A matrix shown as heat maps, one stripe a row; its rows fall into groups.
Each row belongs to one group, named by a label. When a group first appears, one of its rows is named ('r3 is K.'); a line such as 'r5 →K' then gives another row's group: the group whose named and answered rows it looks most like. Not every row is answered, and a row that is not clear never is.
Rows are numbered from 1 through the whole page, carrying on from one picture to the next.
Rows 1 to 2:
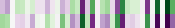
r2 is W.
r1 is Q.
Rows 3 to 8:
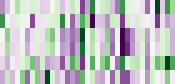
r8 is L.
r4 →W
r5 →L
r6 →L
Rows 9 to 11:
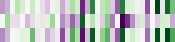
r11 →Q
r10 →L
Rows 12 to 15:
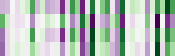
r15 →Q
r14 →Q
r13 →W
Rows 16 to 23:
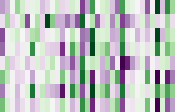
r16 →Q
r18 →Q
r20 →L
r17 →L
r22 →Q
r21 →W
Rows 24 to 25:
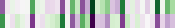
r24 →Q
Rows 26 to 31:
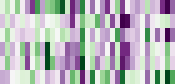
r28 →W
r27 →L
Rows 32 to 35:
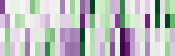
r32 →Q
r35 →L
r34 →L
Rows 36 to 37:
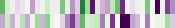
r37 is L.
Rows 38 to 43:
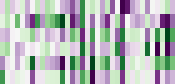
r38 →L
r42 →Q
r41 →W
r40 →Q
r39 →W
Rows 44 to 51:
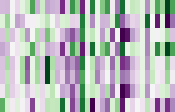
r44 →Q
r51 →W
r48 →L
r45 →W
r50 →L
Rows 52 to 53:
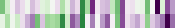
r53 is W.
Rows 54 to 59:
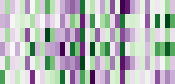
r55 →Q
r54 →L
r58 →L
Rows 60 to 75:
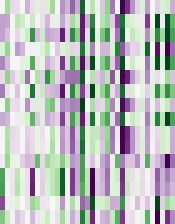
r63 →W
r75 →W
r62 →Q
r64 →Q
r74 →Q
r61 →Q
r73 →W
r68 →Q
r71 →W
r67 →L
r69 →L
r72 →W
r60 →L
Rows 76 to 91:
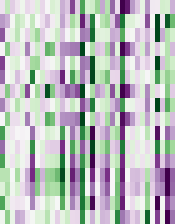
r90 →W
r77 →Q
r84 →L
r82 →L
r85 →W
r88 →W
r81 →Q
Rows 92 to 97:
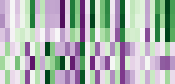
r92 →Q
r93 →Q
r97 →L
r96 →W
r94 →Q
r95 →L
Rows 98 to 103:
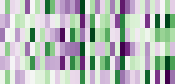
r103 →W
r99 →Q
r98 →L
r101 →L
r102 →Q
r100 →Q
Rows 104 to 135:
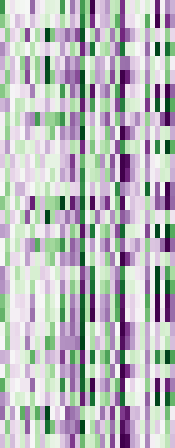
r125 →W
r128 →L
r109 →L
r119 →L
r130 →L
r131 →W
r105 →W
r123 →Q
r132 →Q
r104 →W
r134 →L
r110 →W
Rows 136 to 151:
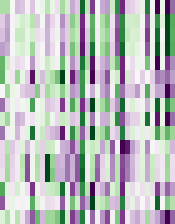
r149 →W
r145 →Q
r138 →Q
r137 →Q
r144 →W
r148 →L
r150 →Q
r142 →W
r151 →W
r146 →L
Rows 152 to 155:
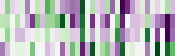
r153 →W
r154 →W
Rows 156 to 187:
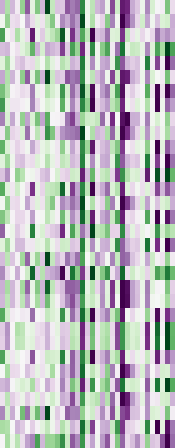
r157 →L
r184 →L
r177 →L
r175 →Q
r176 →L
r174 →L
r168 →Q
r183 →Q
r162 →W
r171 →W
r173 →W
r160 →W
